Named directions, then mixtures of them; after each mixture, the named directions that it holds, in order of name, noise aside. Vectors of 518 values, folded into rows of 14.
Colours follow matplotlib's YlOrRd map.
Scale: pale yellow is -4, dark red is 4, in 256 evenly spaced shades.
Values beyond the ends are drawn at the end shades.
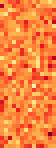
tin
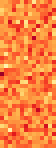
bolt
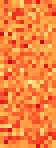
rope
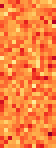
tin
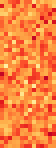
bolt, tin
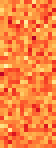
bolt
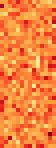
tin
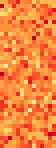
bolt, tin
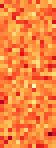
rope, tin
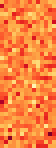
rope, tin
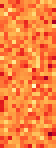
tin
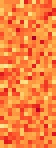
bolt, rope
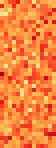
bolt, tin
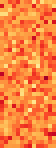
bolt, tin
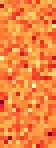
rope, tin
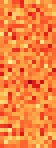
rope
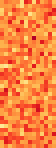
bolt, rope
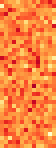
tin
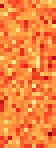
tin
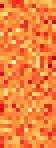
rope, tin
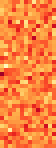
bolt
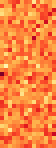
bolt, tin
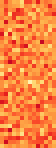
rope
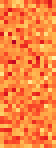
rope, tin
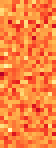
bolt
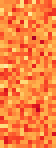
bolt, rope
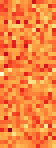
bolt, rope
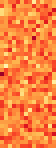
bolt, tin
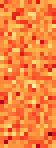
rope, tin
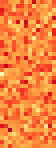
bolt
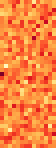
bolt, tin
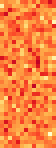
tin
